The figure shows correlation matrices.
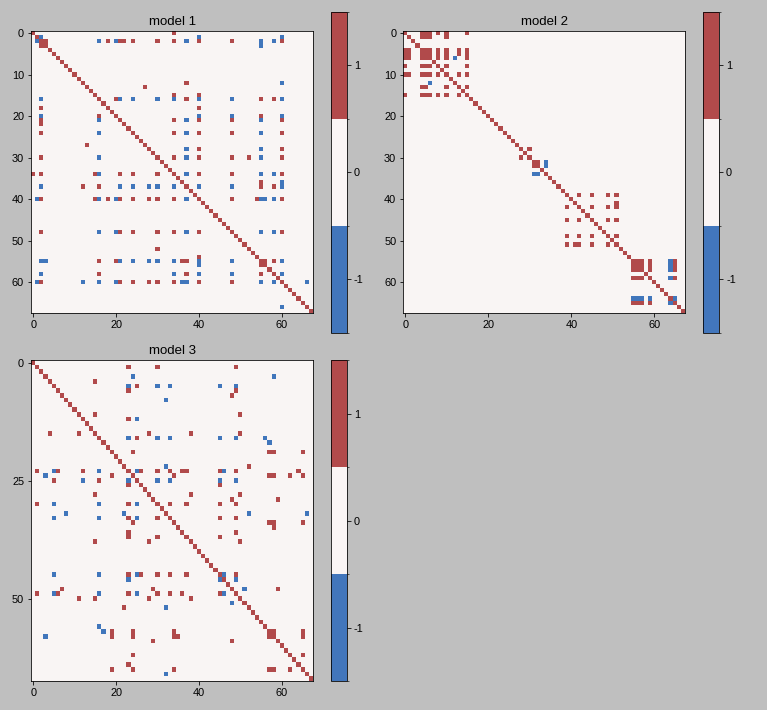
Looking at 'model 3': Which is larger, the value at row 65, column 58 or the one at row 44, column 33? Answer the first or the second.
the first
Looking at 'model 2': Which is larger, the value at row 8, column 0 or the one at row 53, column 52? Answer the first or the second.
the first
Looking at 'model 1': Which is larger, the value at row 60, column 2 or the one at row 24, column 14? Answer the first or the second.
the first
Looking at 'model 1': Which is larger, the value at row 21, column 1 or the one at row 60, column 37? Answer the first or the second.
the first
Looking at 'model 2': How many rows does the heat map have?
68
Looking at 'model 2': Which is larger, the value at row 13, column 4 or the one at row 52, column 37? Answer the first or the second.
the first
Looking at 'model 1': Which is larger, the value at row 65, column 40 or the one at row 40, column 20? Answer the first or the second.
the first
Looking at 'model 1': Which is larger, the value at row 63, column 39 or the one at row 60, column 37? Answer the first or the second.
the first
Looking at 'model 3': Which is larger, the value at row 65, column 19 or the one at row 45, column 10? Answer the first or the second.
the first
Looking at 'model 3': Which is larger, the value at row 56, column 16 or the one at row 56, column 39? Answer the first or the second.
the second
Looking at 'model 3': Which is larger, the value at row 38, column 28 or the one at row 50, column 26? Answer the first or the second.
the first
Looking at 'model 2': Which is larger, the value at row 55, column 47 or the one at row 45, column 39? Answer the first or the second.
the second
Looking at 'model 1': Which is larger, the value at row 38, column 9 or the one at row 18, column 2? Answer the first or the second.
the second
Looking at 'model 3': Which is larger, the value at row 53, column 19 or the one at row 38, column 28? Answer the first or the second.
the second
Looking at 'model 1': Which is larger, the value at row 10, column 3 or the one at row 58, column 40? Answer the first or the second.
the first
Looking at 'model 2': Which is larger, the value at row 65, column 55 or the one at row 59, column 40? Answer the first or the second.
the first
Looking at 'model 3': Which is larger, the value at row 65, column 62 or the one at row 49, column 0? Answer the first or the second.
the first
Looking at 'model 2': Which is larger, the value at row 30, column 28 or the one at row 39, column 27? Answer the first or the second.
the first
